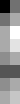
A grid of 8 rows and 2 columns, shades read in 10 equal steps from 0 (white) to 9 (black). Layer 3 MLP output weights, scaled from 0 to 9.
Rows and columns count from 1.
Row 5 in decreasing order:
4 3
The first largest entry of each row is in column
1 1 1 1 1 1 1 1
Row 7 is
4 3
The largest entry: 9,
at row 1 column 1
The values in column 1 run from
3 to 9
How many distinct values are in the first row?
2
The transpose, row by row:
9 5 3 3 4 6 4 3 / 5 3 0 1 3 6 3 2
